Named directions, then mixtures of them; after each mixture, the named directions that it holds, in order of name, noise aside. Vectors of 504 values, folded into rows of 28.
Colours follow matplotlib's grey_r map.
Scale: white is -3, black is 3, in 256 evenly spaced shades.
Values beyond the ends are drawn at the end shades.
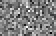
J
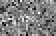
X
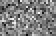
J, X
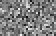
J, X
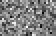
J, X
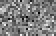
J, X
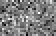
X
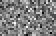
J, X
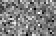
J, X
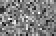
X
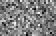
J, X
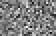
J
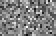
J, X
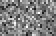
J, X
